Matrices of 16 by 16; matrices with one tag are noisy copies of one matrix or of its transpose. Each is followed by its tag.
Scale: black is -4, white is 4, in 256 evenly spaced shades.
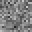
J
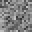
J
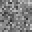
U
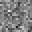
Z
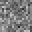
U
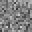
J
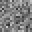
J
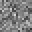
Z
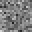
J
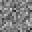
Z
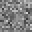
U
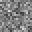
Z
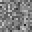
Z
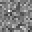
Z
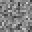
Z
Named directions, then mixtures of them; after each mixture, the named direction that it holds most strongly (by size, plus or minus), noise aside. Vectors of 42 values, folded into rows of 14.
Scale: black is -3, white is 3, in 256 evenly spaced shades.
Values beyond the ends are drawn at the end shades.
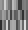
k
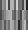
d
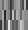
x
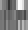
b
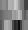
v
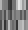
b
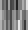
d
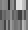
b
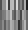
d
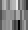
v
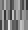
x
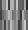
d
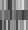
b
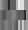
b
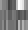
b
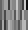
d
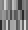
k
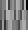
d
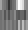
b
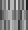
d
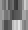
v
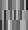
x
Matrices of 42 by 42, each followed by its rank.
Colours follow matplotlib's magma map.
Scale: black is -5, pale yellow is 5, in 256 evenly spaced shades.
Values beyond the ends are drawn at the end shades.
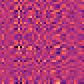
three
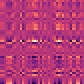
two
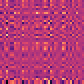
two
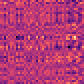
three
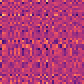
three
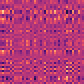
two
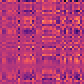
two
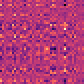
three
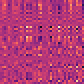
three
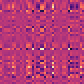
two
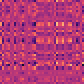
two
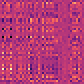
three
